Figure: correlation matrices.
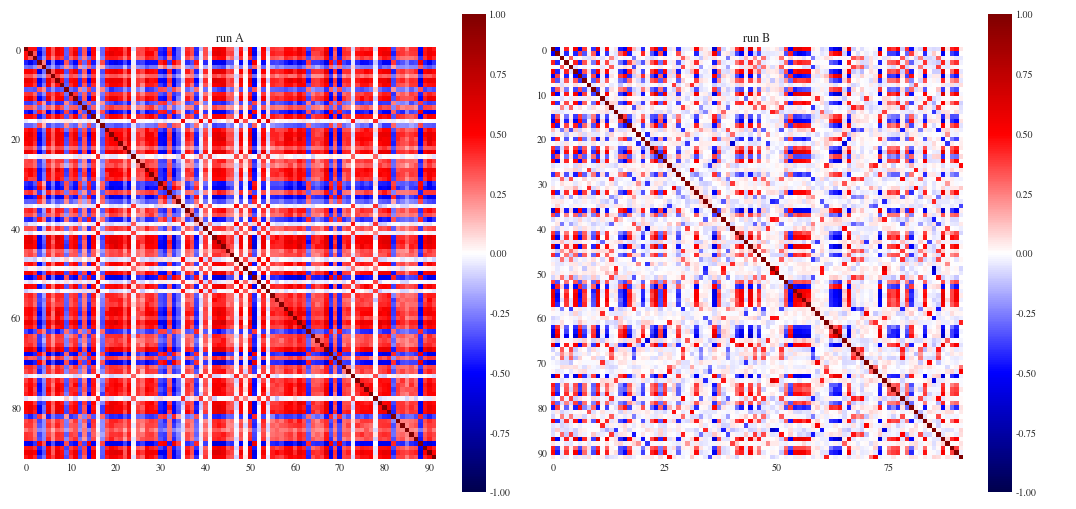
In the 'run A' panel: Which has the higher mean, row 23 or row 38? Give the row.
23
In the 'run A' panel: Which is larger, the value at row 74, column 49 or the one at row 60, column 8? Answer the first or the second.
the second
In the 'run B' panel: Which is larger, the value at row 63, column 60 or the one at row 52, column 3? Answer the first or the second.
the second
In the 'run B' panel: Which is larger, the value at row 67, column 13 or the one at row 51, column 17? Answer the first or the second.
the first
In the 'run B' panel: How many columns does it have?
92
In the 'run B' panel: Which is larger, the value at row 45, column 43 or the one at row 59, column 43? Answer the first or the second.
the first
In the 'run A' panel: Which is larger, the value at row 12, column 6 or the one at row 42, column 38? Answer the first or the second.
the first
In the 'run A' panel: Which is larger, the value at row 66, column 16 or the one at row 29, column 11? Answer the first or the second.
the second
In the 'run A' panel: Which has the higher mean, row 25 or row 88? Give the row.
25
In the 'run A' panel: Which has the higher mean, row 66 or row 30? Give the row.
66
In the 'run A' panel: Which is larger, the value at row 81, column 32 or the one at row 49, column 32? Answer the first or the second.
the first
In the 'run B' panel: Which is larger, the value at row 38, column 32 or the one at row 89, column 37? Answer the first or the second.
the second
